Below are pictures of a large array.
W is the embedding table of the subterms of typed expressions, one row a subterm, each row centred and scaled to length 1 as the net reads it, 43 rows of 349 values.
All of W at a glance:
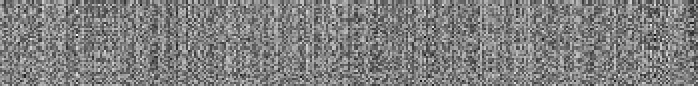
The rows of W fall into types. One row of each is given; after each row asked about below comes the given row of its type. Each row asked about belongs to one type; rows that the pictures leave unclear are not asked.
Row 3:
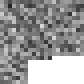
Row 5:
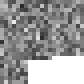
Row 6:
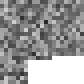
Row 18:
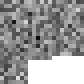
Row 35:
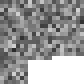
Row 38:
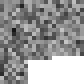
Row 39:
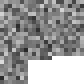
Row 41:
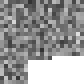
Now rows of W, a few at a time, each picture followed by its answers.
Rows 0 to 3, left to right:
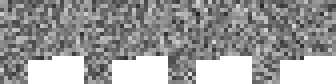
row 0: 41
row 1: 41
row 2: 18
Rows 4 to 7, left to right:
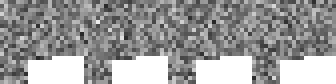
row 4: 6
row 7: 39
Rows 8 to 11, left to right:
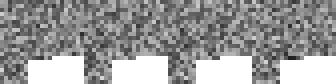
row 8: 41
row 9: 38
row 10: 38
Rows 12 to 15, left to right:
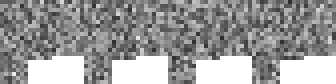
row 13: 5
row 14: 39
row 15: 5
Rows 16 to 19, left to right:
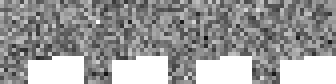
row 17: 41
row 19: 6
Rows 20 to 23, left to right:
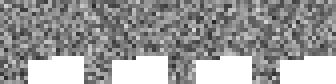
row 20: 18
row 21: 3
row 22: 38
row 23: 6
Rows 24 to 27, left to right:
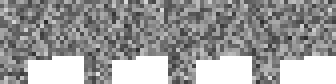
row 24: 6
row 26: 38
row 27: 35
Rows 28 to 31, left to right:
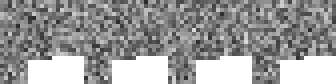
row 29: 39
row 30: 5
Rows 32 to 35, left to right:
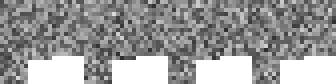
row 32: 38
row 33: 6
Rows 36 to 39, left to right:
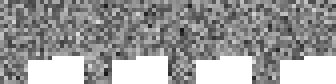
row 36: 41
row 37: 3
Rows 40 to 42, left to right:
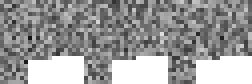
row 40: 18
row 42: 39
